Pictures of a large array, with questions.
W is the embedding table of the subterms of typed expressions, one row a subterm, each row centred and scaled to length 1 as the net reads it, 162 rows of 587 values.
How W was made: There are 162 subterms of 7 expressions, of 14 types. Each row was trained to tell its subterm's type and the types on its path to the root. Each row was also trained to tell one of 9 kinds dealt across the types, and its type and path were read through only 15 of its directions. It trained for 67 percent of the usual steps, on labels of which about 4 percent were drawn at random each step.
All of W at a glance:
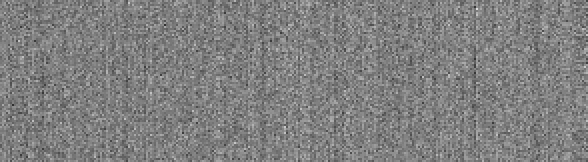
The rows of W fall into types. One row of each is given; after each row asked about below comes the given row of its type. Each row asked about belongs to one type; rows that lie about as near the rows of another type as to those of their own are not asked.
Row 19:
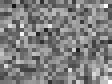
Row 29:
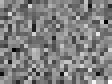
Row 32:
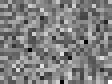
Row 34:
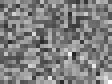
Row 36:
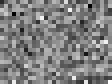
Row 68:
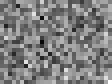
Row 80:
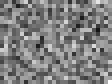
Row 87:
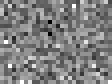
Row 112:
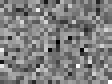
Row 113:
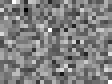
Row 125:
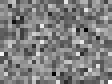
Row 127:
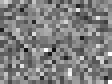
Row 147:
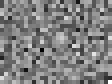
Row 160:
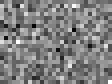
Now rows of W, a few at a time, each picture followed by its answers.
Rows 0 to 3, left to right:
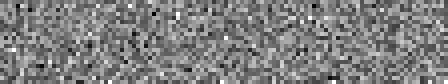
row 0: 160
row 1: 147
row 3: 147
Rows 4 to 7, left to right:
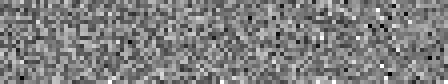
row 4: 29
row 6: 127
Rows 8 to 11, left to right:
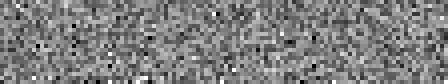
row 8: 36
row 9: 32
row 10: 87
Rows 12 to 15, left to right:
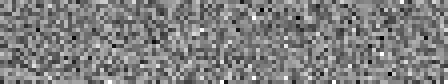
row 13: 29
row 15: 34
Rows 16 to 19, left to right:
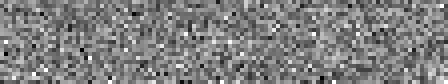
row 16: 112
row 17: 113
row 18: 113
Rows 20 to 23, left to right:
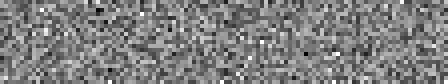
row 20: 113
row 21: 32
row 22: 87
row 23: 36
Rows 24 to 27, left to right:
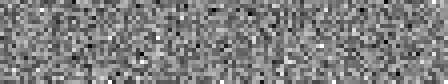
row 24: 34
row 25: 125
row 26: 29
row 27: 125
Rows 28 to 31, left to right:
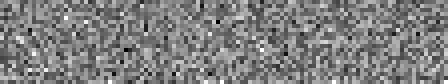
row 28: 34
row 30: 19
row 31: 87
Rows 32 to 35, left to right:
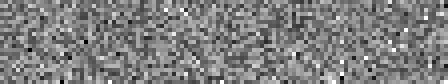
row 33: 32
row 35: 112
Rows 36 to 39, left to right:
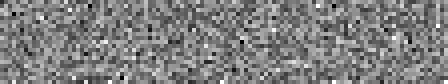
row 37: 113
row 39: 29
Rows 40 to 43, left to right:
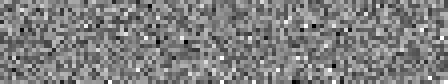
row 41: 125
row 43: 125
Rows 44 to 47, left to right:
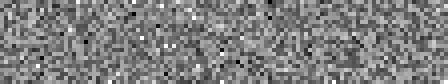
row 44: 68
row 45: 36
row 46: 113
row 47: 68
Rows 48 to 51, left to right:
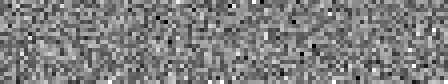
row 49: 36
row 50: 19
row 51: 34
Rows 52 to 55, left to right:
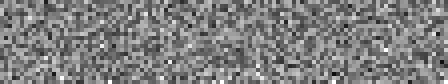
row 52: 160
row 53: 87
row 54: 68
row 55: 87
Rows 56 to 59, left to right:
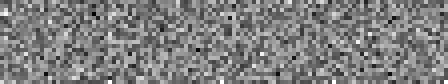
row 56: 29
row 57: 29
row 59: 32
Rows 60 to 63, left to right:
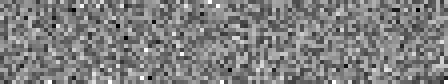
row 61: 127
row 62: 29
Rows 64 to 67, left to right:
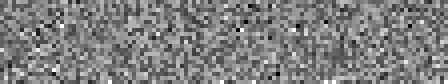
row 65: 68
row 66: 160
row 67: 34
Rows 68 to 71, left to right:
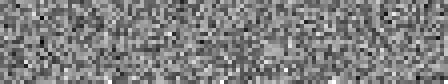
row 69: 87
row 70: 36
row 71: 147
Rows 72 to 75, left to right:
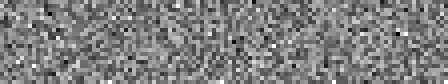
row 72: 68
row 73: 147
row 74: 125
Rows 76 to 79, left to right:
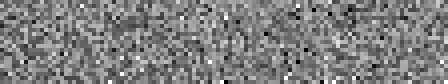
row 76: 32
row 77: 19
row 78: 34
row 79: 87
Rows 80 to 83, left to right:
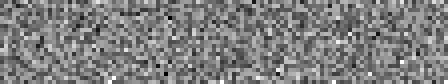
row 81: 160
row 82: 68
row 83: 34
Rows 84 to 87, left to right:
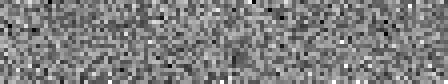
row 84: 113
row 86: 68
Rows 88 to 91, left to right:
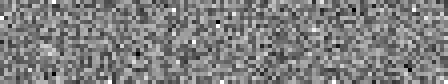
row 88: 36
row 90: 112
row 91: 147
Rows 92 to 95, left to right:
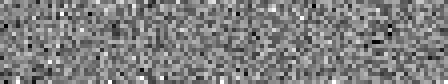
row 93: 147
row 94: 112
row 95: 34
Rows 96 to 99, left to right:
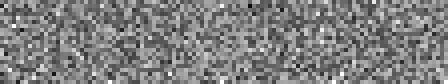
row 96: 112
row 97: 147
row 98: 112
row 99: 19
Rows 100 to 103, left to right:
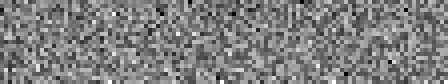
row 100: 68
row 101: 32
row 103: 127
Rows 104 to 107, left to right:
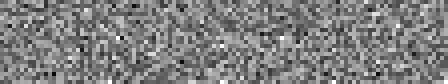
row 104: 160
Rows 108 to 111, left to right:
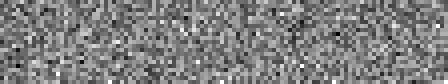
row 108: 29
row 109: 87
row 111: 113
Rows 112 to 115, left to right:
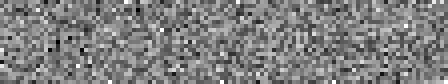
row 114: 36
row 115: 32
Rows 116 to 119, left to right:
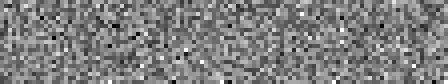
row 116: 68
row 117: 34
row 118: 112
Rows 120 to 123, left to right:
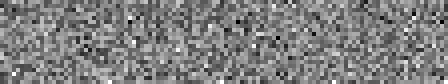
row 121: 29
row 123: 112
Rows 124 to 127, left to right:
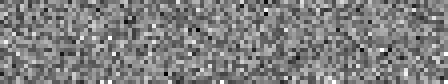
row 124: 160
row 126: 19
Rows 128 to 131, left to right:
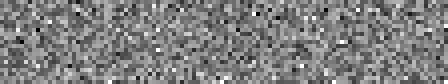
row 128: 68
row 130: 125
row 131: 29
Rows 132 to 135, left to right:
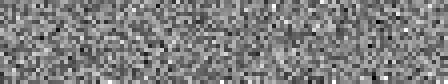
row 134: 36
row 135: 147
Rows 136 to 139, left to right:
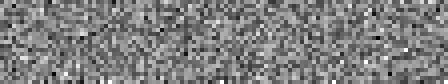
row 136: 160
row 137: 34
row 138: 36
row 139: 125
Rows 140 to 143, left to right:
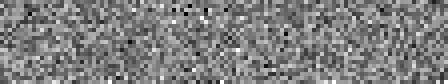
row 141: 36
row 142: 87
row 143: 36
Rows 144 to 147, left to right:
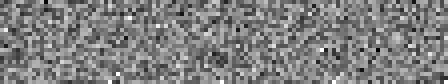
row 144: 29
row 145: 87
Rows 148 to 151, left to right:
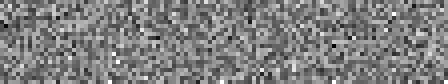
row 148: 19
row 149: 68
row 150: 113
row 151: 113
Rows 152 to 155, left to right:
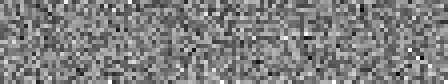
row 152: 147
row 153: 112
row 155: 113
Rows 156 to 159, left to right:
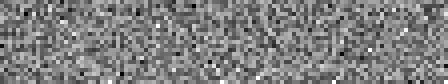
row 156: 87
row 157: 113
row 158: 147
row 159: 80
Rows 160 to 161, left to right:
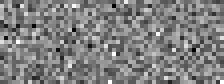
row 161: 147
